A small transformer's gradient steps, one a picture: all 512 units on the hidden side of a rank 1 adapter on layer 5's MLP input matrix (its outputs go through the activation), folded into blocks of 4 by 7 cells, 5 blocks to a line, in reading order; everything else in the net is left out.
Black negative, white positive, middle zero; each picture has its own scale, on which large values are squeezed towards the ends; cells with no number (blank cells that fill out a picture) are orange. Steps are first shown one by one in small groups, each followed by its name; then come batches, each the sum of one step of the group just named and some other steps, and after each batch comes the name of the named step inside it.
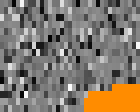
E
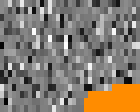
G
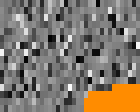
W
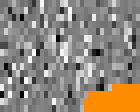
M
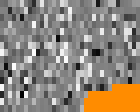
M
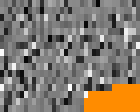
W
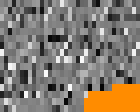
W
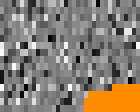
W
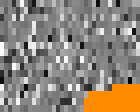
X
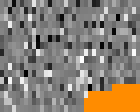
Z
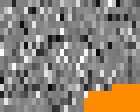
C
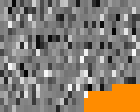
Z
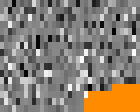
Z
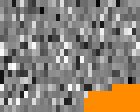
X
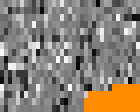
X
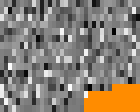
Z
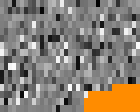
X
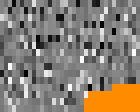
Z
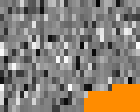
X
